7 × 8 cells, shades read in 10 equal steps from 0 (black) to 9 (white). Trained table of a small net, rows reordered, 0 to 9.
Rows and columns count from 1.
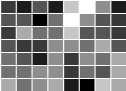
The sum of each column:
24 23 20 30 33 30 31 26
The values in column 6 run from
0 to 9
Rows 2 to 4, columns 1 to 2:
3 3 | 2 6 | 3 2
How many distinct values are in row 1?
6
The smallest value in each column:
2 1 0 1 1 0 3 1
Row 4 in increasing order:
2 2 3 3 4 5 5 6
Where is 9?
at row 1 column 6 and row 2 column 5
